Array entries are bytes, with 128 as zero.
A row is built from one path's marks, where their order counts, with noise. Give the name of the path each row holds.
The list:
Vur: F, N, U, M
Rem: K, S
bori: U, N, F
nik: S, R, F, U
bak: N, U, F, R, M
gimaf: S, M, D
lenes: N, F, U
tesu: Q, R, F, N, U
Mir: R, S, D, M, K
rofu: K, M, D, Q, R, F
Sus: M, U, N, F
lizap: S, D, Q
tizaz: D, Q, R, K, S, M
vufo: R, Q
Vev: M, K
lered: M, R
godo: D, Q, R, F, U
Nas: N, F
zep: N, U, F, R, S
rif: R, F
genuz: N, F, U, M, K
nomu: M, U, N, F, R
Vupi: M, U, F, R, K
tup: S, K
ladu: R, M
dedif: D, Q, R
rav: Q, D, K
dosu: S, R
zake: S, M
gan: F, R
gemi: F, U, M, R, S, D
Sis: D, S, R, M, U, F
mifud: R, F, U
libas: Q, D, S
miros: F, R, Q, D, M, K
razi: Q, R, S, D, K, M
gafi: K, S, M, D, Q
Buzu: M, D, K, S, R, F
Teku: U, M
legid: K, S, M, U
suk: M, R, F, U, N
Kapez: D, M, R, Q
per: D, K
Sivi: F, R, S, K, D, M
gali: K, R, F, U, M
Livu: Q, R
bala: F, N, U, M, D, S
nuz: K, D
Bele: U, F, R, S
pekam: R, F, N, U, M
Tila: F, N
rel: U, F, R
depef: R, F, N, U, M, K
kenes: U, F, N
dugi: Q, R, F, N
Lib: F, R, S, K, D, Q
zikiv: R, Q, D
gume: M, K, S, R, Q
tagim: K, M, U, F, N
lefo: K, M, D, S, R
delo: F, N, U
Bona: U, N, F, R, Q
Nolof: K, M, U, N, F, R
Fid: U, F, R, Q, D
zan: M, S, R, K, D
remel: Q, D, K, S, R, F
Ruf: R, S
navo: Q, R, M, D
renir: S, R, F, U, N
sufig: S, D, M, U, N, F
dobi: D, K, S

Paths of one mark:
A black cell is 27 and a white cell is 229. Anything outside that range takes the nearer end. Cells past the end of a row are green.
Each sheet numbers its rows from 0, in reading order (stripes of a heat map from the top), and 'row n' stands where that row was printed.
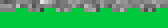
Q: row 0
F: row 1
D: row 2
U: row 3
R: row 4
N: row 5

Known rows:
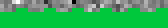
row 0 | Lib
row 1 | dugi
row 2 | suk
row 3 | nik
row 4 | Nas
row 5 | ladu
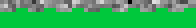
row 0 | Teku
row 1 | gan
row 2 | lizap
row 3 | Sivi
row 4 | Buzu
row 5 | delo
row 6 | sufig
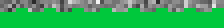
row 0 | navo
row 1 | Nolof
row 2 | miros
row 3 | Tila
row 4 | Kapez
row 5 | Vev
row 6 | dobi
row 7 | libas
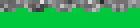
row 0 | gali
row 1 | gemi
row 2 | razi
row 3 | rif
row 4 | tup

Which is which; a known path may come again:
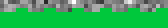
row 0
sufig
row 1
Vev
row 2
bala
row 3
remel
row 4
Lib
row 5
Livu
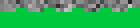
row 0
dugi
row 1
kenes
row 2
Sis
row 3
navo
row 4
lered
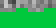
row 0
zake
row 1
ladu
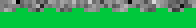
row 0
suk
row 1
gimaf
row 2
bak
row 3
renir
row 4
Buzu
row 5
gan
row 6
nuz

